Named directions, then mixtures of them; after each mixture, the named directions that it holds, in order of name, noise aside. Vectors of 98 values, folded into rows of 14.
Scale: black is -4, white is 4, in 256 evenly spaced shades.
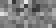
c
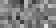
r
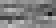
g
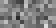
r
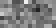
c, g, r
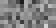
r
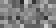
r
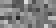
c, g, r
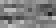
g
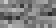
c, g, r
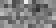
c, g, r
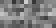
c, g, r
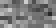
c, g, r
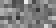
c, g, r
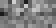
c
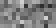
c, g, r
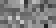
r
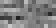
g, r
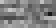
g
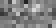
c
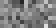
r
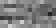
g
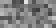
c, g, r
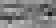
g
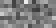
c, g, r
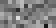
c, r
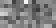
c, g, r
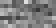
c, g, r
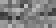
c, g, r
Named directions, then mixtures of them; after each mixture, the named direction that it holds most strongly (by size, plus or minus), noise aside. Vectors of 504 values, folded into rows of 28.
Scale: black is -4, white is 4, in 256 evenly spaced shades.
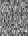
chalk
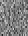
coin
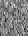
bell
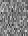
chalk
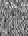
bell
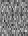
chalk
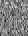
bell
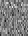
bell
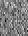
bell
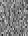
coin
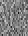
coin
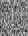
chalk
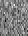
bell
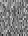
coin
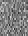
coin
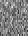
bell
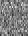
chalk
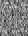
chalk
